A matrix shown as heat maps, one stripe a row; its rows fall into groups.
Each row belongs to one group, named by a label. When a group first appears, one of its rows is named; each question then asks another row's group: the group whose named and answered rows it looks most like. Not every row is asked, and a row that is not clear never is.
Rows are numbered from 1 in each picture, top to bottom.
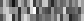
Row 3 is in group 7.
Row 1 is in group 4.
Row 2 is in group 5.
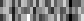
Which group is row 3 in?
7
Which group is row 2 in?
4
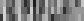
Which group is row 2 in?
4
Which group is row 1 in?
4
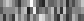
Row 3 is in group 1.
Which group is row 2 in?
5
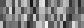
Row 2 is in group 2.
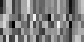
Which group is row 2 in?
7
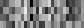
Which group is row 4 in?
4
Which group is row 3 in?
2
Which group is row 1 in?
2
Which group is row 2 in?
5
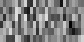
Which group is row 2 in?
4
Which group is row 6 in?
4
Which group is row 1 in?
5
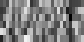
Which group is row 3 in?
5
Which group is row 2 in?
7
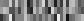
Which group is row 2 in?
5
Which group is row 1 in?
5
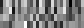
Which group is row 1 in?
5
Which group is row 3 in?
4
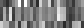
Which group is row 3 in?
2
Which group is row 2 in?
2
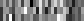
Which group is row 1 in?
2
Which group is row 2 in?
5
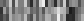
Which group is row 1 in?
5
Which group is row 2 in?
2
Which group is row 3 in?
2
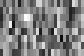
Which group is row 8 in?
7
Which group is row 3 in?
7
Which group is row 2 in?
2
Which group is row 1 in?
1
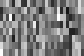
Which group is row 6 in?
1
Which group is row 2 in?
7
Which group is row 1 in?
4
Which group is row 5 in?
2
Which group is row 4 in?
5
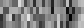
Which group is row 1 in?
4
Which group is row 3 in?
7
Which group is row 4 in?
7
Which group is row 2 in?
2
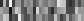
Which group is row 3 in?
4
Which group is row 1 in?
2
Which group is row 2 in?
4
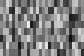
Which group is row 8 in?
1
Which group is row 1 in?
1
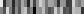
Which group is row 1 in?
1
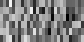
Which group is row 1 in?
2
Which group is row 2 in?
4
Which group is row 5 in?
5
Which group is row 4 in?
1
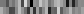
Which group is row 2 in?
4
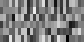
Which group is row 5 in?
1
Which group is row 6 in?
2
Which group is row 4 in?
2
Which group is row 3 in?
4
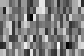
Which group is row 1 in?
1
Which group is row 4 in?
7
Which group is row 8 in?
4
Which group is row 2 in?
1
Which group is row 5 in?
5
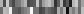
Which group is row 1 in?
1
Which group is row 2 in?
7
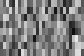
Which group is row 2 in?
5
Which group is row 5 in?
2
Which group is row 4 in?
2
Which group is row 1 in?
1
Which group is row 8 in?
1
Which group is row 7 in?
4
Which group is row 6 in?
1
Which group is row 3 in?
4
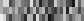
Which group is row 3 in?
4
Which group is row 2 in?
5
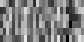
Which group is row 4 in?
5
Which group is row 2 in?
7
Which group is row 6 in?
7
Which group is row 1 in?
4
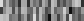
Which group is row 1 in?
1
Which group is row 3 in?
5
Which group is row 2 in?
5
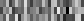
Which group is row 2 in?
7
